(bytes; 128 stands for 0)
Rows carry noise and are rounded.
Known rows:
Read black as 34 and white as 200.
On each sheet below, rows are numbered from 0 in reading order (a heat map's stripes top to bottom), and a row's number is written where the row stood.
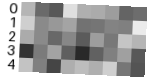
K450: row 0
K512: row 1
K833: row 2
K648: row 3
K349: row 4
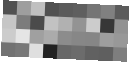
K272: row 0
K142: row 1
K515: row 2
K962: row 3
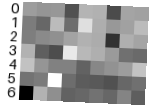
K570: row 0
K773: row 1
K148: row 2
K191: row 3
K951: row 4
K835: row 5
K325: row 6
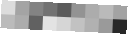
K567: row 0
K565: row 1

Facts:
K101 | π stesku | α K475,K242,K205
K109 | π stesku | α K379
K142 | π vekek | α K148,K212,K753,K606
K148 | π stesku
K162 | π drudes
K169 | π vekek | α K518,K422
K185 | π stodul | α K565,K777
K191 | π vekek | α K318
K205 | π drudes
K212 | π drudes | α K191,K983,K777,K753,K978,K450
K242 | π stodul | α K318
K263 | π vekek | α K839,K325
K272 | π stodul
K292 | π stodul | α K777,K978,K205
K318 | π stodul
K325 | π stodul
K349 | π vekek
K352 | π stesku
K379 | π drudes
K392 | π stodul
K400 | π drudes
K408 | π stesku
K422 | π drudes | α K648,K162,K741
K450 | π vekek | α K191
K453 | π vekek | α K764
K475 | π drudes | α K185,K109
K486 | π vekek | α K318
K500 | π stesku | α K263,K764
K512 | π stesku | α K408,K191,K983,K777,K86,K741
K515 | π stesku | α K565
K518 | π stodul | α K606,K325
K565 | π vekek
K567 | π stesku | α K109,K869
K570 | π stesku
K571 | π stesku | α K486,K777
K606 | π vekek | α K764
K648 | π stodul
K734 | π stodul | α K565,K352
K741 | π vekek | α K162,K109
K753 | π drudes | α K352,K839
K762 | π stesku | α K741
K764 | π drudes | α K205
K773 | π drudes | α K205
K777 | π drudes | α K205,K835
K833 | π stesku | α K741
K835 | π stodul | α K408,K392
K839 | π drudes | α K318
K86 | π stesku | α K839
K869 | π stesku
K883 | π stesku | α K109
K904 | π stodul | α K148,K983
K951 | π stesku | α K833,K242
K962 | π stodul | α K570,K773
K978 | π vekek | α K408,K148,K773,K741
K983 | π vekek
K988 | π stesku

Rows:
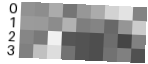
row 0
K379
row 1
K86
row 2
K292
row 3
K185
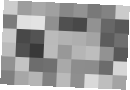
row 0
K571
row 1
K734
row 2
K978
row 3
K741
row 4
K500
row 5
K400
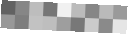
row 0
K205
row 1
K212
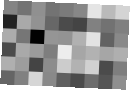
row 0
K422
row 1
K518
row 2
K169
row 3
K764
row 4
K453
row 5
K904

